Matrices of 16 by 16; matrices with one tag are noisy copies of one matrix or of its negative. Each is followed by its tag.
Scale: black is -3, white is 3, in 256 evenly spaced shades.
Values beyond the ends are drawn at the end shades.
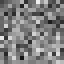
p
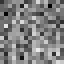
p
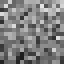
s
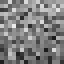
s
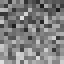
s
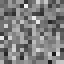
p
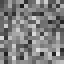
p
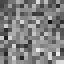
p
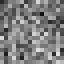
p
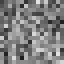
p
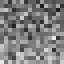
s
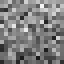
s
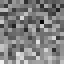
s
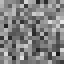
p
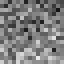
s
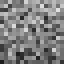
s
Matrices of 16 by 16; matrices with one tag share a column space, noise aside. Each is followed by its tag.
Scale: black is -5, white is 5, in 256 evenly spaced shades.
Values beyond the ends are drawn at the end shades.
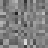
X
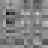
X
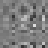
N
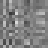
X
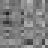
X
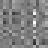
X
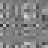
N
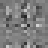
N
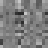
X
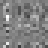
N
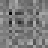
X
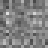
X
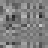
N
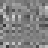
N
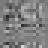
N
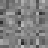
X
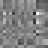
X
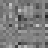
N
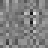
X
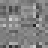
N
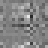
N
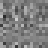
N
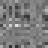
N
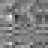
N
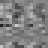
N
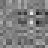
X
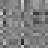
X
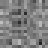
X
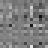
N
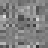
N
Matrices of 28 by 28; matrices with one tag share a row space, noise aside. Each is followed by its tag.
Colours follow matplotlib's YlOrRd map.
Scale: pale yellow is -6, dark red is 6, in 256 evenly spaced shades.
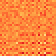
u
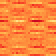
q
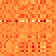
u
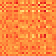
u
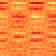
q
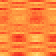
q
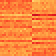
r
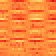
q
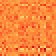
u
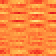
q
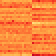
r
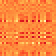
u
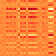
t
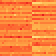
r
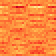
q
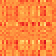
u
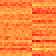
r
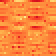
q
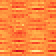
q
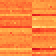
r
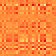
u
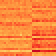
r
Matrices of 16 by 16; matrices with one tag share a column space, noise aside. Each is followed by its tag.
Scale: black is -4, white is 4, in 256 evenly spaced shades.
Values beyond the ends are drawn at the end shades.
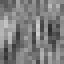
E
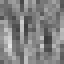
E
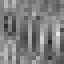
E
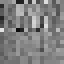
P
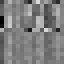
P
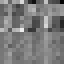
P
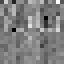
P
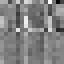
P
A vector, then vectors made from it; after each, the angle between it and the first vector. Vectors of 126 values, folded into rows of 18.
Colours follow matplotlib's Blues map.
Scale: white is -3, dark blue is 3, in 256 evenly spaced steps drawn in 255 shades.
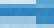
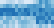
nearly parallel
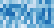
partly aligned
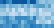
nearly opposite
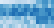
nearly parallel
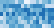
partly aligned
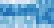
nearly parallel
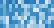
orthogonal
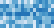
partly aligned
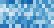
partly opposed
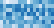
partly aligned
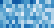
partly opposed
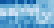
nearly opposite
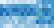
nearly parallel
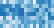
partly aligned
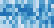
partly aligned
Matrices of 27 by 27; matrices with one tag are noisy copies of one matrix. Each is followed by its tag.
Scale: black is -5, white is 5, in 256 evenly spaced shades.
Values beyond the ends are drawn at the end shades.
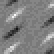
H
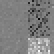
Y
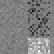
Y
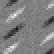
H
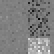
Y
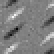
H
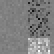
Y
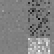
Y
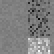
Y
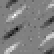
H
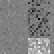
Y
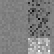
Y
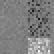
Y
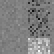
Y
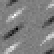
H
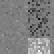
Y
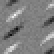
H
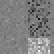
Y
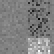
Y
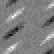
H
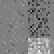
Y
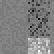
Y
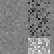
Y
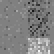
Y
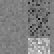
Y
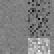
Y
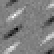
H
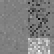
Y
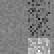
Y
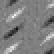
H
